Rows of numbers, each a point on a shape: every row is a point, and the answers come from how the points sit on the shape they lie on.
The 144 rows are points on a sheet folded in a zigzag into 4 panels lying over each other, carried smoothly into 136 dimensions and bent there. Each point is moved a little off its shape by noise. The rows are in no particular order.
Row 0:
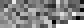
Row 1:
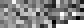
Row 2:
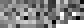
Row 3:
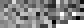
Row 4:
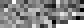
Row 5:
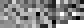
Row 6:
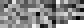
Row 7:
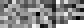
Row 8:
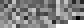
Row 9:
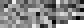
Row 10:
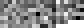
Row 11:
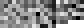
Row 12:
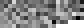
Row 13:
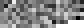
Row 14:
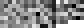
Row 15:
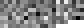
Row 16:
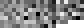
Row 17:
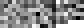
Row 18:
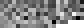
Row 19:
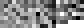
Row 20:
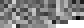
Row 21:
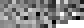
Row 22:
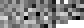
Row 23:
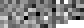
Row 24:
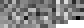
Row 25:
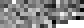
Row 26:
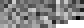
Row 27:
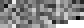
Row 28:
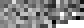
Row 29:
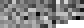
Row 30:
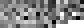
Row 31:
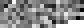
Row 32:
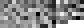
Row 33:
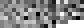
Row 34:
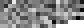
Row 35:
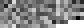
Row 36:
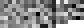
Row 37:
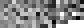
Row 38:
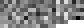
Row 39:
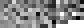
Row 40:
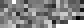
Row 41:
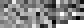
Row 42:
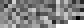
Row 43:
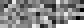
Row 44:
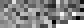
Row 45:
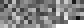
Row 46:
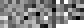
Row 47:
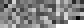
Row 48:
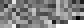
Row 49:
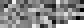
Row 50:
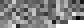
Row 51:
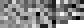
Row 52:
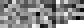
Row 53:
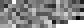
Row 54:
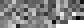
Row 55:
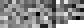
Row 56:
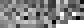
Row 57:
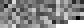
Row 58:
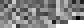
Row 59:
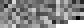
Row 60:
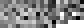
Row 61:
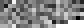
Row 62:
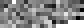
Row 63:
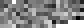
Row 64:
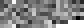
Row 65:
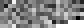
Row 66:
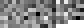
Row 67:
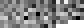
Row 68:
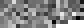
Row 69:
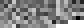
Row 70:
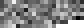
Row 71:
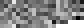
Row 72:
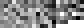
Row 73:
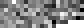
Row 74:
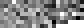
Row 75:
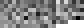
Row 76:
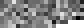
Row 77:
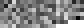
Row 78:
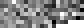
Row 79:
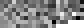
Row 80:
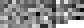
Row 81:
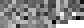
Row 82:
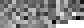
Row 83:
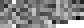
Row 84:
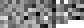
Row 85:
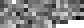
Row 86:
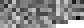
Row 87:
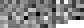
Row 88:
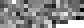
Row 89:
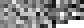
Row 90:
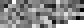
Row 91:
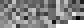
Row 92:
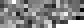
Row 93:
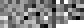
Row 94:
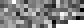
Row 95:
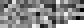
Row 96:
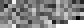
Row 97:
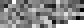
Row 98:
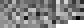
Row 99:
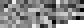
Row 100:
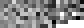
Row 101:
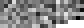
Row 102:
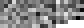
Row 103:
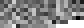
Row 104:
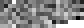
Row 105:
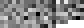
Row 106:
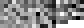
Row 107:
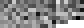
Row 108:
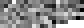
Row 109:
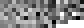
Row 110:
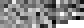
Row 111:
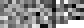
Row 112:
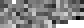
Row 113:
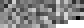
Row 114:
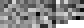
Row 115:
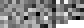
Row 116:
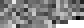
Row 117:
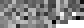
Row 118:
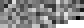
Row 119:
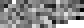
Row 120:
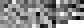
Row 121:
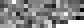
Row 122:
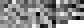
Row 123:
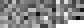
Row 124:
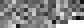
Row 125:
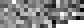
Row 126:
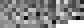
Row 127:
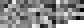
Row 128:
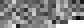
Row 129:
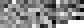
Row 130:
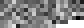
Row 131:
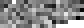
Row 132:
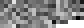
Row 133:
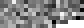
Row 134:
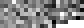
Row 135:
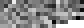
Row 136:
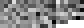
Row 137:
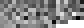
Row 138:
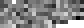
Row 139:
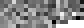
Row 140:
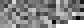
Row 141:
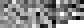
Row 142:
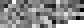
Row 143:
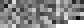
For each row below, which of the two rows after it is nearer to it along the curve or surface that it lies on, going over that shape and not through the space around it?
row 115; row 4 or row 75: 75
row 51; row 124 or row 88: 88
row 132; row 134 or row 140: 140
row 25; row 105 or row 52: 52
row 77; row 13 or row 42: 42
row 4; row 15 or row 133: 133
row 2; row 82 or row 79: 82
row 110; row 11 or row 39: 11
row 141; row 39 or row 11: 11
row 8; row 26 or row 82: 82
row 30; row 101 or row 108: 101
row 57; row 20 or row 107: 107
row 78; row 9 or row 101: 9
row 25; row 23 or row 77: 77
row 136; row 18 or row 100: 100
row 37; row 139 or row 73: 73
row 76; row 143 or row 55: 143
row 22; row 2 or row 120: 2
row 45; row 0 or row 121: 0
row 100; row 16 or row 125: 125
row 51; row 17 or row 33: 17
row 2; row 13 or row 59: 59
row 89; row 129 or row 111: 129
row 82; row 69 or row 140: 69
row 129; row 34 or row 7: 7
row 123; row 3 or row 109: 109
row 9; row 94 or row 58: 94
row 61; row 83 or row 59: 83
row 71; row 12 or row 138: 12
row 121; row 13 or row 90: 90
